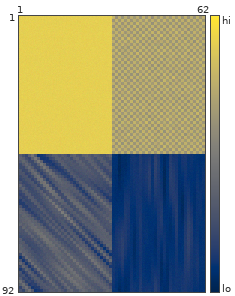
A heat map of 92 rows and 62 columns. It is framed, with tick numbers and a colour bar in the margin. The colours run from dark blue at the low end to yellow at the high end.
It is made of 2 by 2 panels. Panel 1,1: very high, flat. Panel 1,2: high, checkered. Panel 2,1: low, slanting down to the right. Panel 2,2: very low, streaked downward, faint in contrast.
